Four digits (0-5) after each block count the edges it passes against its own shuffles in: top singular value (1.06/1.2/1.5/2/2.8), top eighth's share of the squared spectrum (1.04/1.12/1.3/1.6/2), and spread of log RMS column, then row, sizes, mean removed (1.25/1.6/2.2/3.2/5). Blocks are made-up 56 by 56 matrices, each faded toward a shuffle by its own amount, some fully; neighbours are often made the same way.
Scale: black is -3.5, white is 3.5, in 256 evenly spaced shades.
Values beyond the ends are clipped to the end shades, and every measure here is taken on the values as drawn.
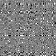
4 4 2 2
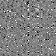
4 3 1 1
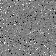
1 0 0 0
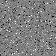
0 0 0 0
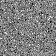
0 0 0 0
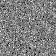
0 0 0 0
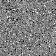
0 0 0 1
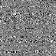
1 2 0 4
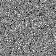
0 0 0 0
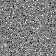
0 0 0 0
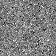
0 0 0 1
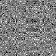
4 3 2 2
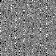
2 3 3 0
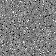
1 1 1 0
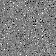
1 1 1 0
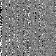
2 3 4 0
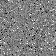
0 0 0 0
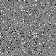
3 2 1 1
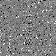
3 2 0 1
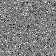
0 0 0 1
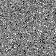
2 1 0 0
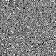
3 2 0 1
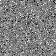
0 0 0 0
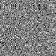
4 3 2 1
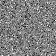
1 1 0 0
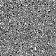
2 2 0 1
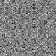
3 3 1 2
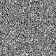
2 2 0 0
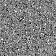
2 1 0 0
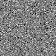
3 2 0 1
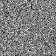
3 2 0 0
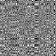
4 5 3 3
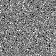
2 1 0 0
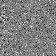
1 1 1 0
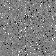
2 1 1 0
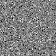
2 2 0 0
